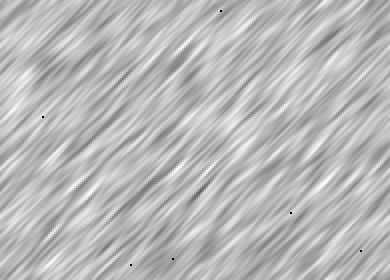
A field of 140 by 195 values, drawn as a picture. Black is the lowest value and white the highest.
Six lone cells stand out, each far lower than its neighbours. Streaks slant up to the right. No overall slope runs across the table. No row or column stands out. On average the colour sits 70% of the way up the scale.
